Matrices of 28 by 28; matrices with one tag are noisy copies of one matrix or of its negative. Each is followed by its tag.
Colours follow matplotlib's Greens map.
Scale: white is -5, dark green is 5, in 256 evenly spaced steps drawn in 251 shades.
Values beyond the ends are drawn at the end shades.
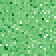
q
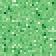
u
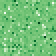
u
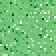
q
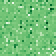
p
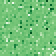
p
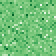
q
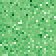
q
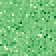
q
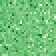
q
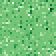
p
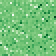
q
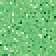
q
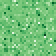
u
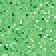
q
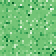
p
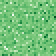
q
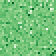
p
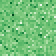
q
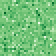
u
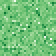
u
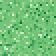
q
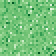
p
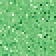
q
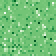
u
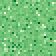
u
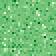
u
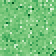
p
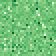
u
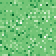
q
